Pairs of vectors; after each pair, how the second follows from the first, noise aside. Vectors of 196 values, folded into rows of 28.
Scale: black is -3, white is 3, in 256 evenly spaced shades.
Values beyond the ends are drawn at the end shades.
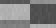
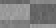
shrunk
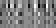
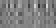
shrunk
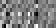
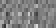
shrunk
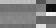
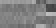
shrunk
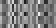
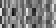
wrapped around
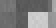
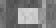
wrapped around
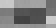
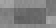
shrunk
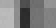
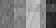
wrapped around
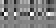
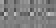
shrunk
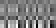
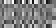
wrapped around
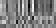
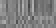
shrunk
